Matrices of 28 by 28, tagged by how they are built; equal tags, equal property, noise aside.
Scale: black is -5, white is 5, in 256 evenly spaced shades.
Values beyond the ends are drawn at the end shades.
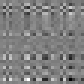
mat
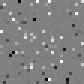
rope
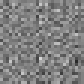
mat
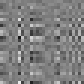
mat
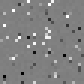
rope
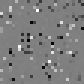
rope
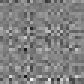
mat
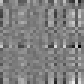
mat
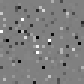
rope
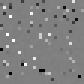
rope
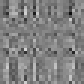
mat
